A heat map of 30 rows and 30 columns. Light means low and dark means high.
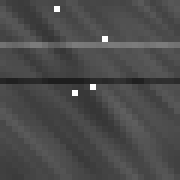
Average level on the scale: 70%. Odd lines: rows 8 and 14. Lone odd cells: 4, each lower than its neighbours. Histogram: skewed, a long tail of low values.
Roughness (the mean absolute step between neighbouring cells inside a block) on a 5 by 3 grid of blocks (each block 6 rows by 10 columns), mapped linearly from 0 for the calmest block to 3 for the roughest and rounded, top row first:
1 0 0
1 2 1
1 3 1
0 0 0
0 0 0
